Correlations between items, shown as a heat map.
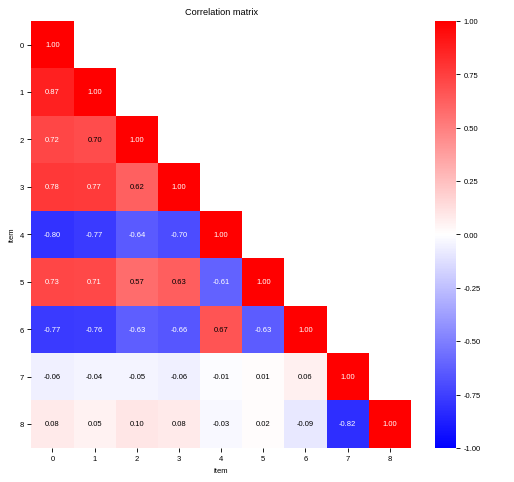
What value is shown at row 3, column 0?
0.78
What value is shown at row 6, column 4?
0.67
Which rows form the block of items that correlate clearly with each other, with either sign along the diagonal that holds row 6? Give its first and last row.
0 to 6
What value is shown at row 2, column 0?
0.72
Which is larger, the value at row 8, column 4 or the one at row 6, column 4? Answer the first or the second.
the second
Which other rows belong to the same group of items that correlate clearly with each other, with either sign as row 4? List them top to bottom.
0, 1, 2, 3, 5, 6
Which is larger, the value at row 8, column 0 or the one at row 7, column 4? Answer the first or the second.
the first
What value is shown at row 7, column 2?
-0.05
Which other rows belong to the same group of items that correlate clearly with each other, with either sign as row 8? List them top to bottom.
7
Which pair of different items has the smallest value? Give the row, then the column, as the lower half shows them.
8, 7
